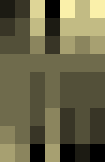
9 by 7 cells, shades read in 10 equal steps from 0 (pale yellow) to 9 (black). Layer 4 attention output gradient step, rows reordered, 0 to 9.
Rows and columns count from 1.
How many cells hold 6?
14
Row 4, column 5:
5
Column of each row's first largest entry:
4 4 4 1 3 3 5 3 3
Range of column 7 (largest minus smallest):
9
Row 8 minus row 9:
1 1 -2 1 -2 -2 -2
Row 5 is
5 5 6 5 6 6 6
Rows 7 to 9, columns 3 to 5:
6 4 7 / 7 4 7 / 9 3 9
